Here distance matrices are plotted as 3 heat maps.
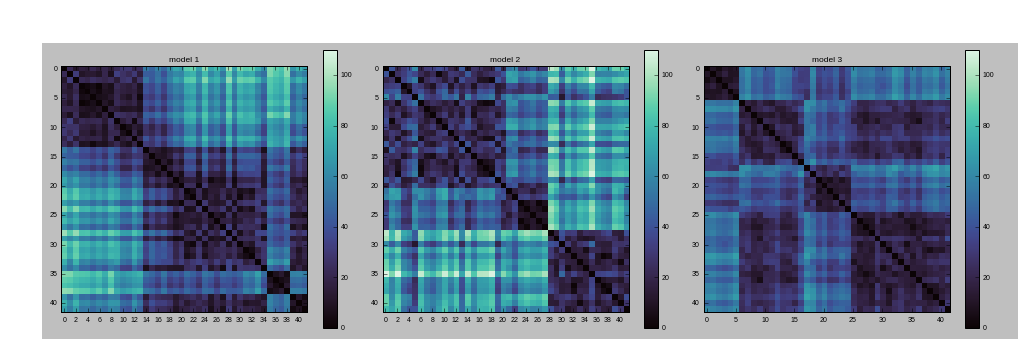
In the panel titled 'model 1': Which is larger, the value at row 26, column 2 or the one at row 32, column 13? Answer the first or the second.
the first
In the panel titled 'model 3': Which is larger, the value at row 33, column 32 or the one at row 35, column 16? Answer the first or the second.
the second
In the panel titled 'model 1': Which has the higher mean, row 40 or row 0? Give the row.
0
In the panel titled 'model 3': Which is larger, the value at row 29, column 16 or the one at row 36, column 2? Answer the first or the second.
the second
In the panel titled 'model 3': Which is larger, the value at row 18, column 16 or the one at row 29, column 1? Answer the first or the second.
the first
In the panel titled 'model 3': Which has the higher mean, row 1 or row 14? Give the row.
1
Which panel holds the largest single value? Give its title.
model 2
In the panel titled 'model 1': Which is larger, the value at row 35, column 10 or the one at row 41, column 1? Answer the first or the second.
the first
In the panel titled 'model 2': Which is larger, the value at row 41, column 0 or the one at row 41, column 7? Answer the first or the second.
the first
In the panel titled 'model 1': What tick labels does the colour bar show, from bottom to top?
0, 20, 40, 60, 80, 100
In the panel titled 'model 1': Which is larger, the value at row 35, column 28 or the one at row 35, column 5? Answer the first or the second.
the second
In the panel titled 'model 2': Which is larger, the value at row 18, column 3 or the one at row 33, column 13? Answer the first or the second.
the second
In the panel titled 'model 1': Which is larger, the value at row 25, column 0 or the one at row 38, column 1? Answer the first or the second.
the second
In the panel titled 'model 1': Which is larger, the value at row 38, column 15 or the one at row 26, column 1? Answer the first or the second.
the second
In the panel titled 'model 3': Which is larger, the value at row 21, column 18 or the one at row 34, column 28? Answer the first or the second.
the first
